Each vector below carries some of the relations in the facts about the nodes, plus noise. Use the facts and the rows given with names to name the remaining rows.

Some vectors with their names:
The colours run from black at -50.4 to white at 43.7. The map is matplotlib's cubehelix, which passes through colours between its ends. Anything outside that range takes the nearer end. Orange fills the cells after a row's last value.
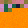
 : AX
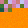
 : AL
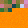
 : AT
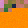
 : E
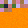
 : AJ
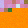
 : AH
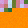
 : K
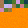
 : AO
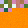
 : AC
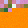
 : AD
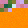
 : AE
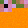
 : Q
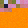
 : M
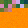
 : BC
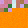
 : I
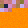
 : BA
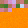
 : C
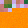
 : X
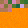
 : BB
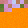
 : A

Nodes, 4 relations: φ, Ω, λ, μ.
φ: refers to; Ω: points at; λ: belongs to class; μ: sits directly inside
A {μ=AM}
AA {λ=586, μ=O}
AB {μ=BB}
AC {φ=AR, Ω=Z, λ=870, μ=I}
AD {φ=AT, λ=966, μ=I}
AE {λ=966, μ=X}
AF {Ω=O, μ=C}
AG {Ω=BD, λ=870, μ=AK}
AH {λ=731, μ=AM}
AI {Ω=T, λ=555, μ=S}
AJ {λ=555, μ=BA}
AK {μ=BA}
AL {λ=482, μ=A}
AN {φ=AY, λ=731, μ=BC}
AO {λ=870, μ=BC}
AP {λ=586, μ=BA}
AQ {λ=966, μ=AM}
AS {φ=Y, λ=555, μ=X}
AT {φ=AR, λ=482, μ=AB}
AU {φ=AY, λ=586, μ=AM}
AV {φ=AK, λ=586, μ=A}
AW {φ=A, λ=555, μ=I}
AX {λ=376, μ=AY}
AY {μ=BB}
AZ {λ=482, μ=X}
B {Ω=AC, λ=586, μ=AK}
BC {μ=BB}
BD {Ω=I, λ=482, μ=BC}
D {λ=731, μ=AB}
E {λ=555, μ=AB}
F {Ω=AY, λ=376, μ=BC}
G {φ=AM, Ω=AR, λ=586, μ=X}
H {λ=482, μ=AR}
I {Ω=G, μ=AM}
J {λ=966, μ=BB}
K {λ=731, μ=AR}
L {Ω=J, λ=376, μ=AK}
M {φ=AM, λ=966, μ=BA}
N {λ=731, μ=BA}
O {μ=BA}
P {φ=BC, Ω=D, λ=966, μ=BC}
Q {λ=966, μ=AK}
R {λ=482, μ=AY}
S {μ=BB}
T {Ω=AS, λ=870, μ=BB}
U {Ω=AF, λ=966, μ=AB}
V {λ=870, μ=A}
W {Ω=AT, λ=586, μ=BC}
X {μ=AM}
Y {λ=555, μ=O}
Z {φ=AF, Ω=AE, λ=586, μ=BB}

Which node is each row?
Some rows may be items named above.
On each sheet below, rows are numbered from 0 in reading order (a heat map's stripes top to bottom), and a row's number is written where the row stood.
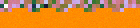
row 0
V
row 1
F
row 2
AQ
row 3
J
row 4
AM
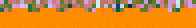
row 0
AZ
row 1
H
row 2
AI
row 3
I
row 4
F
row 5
J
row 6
K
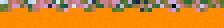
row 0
AU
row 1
AV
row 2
AS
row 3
U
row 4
W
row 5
BD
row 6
B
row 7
T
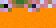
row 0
B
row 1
O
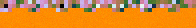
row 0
AK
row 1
AW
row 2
L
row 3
AD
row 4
AN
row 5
D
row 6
U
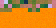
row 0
Z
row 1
R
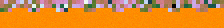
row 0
AQ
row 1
AC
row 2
N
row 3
G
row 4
A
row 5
U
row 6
L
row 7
AB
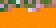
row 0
P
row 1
AG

